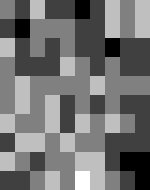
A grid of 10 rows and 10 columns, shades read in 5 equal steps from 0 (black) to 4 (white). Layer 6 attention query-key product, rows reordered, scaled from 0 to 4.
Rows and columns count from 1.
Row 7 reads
3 2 2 3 1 3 2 3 2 1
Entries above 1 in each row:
5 6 3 4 10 6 8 6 6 6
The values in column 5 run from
1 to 3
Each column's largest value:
3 3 3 3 3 4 3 3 2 3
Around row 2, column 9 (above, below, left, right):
2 1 3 3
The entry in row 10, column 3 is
2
